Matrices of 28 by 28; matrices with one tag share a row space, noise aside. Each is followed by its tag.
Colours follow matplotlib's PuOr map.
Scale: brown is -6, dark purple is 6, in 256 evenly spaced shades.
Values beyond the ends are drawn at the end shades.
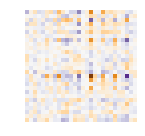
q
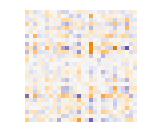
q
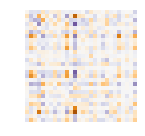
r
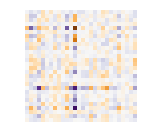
r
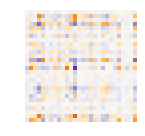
r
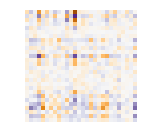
r
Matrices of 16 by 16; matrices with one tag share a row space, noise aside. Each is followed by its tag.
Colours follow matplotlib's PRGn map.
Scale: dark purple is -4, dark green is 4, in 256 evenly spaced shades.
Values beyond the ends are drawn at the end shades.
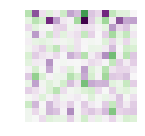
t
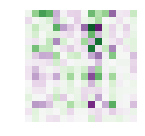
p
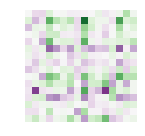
t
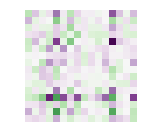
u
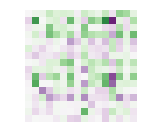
t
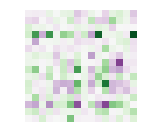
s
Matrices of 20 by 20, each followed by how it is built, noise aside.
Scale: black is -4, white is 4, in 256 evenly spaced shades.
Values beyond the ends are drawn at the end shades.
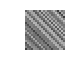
Toeplitz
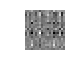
low rank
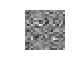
low rank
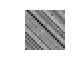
Toeplitz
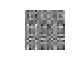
low rank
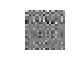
low rank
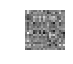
low rank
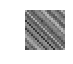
Toeplitz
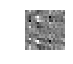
low rank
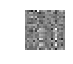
low rank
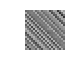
Toeplitz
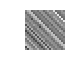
Toeplitz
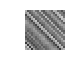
Toeplitz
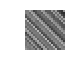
Toeplitz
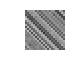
Toeplitz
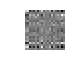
low rank
